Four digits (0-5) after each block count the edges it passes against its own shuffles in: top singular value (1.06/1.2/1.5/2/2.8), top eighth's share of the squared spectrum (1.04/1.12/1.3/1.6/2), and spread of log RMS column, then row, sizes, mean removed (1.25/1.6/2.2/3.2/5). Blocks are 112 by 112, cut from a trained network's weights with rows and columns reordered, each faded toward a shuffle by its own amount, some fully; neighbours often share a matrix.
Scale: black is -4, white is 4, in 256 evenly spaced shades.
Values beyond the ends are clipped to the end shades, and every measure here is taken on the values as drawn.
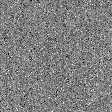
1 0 0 0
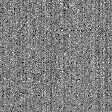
3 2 0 2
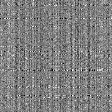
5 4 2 4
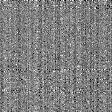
4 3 1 3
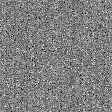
2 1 0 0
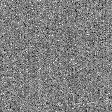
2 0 0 0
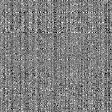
4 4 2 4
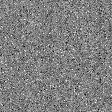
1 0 0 0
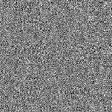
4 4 1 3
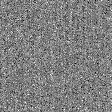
2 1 0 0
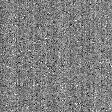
3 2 0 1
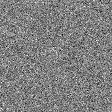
0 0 0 0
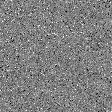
0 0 0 0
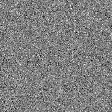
2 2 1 1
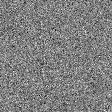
0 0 0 0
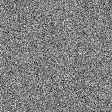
0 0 0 0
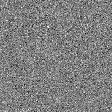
2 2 0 0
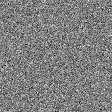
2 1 0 0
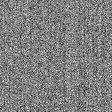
2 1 0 0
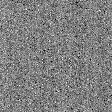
1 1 0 0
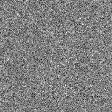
2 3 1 1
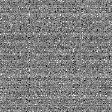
4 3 3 1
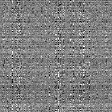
4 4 4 1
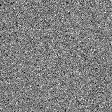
1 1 0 0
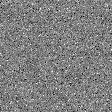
0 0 0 0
